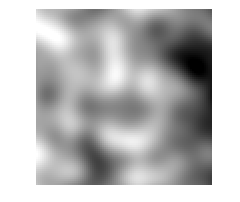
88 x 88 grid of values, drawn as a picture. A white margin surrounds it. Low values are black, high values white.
Ninth with the lowest average: top right. Ninth with the highest average: top left. Odd rows or columns: none. Grain: smooth. Average level on the scale: 60%. Stripes: none. Slope: up to the left.
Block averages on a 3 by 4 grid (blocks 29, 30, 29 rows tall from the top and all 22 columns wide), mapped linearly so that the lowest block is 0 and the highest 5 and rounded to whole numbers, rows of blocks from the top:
5430
4440
4251
